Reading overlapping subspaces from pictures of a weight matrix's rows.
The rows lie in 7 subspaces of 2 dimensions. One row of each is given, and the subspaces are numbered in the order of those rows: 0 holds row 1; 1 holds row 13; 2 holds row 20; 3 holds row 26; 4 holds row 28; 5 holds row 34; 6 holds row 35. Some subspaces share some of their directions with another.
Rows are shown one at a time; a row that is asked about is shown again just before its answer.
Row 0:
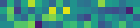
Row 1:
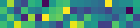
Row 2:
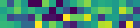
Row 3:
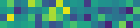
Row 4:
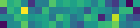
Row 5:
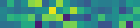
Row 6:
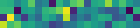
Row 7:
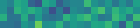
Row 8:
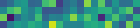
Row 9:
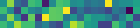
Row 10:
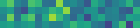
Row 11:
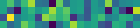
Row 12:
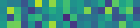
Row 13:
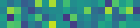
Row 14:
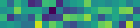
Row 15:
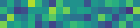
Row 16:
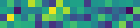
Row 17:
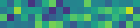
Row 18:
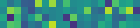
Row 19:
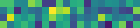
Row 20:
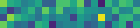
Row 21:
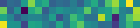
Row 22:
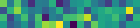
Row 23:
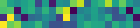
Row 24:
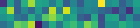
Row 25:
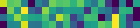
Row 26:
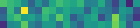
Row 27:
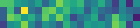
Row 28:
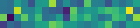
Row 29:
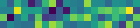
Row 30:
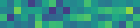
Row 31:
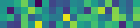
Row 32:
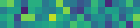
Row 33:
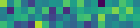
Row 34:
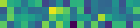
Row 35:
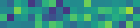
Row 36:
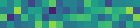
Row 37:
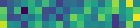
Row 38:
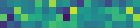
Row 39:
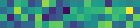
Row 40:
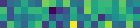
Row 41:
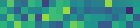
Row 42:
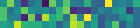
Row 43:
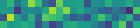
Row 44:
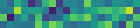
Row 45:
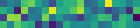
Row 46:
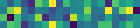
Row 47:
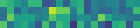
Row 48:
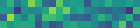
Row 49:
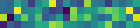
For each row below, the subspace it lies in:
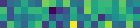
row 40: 5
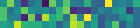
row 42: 0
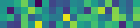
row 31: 1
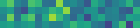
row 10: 6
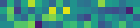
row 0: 2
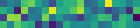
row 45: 6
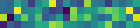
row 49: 4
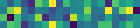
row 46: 1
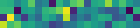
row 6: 4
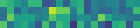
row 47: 5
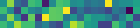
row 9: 0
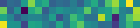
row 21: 3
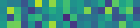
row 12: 1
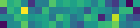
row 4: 3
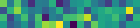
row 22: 5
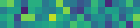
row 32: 6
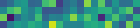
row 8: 2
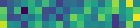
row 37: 3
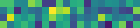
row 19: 5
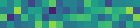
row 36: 6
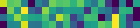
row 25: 3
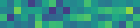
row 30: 2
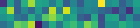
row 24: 2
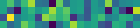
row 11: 1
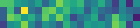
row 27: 3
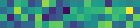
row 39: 0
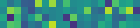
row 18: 1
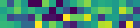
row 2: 4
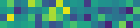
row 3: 6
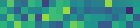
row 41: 0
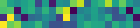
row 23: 4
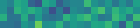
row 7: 1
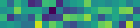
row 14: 4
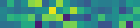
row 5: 4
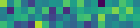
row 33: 2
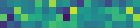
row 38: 4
